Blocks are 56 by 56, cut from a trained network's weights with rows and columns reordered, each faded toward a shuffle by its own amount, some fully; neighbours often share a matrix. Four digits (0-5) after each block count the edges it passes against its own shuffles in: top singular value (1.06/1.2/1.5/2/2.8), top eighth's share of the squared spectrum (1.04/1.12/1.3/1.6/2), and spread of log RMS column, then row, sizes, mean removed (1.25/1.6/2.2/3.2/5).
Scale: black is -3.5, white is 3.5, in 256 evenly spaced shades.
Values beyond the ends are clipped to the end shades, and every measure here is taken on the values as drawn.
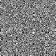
3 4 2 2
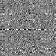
3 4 1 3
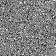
0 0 0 0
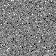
0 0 0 0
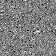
1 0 0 0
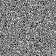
0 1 0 0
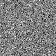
0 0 0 0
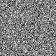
1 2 0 0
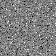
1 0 0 0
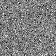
0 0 0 0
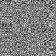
4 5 2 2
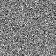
2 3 0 0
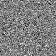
2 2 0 0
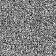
2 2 0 0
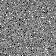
0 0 0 0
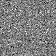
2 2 0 0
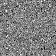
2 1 0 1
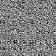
3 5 2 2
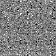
2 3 2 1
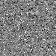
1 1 0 0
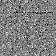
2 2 1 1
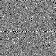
2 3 0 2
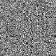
2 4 2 1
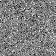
1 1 0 0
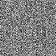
3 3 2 0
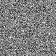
2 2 0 0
